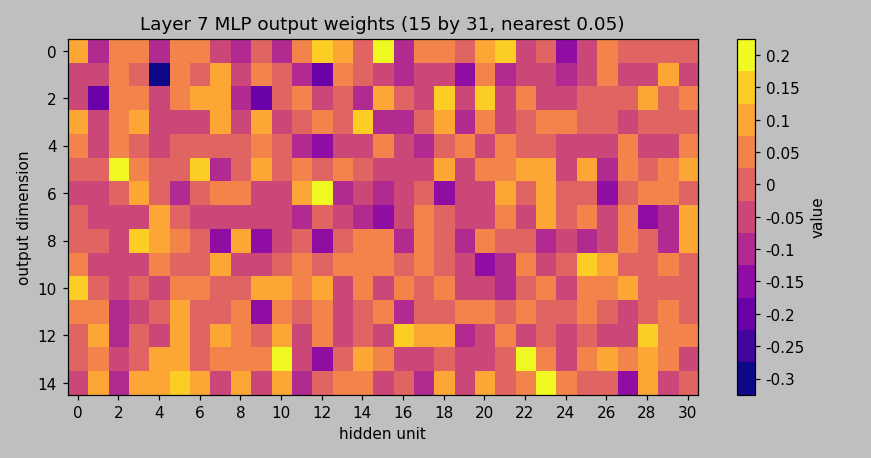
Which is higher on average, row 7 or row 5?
row 5
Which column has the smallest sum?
19
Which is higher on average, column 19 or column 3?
column 3
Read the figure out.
Title: Layer 7 MLP output weights (15 by 31, nearest 0.05)
x-axis: hidden unit, ticks 0 2 4 6 8 10 12 14 16 18 20 22 24 26 28 30
y-axis: output dimension, ticks 0 2 4 6 8 10 12 14 (0 at the top)
Colour bar: value, ticks -0.3 -0.25 -0.2 -0.15 -0.1 -0.05 0 0.05 0.1 0.15 0.2
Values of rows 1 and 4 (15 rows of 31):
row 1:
-0.05 -0.05 0.05 0 -0.3 0.05 0 0.1 -0.05 0.05 0 -0.1 -0.2 0.05 0 -0.05 -0.1 -0.05 -0.05 -0.15 0.05 -0.1 -0.05 -0.05 -0.1 -0.05 0.05 -0.05 -0.05 0.1 -0.05
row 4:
0.05 -0.05 0.05 0 -0.05 0 0 0 0 0.05 0 -0.1 -0.15 -0.05 -0.05 0.05 -0.05 -0.1 0 0.05 -0.05 0.05 0 0 -0.05 -0.05 -0.05 0.05 -0.05 -0.05 0.05
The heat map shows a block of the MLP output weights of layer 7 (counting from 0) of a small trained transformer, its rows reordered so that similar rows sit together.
